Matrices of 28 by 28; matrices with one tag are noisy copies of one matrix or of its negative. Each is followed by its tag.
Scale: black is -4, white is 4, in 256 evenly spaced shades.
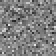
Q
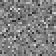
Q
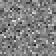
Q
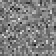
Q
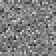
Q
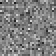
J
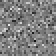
Q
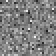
J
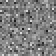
J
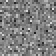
J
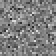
Q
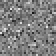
Q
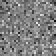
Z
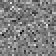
Q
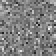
Z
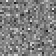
J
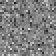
J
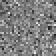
Z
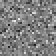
Q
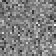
Z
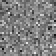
Z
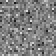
J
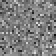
Z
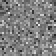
Z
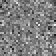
Z
